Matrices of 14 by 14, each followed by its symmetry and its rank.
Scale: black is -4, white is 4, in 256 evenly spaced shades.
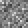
symmetric, full rank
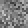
antisymmetric, full rank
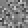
antisymmetric, full rank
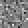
antisymmetric, full rank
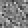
antisymmetric, full rank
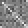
symmetric, full rank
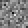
symmetric, full rank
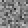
neither, full rank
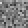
neither, full rank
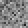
symmetric, full rank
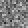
neither, full rank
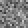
neither, full rank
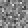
neither, full rank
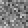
neither, full rank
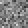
neither, full rank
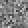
antisymmetric, full rank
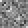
symmetric, full rank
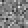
antisymmetric, full rank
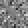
antisymmetric, full rank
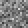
neither, full rank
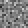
antisymmetric, full rank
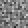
antisymmetric, full rank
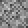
symmetric, full rank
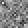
symmetric, full rank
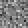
antisymmetric, full rank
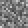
neither, full rank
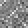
symmetric, full rank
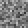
neither, full rank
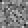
symmetric, full rank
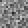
symmetric, full rank
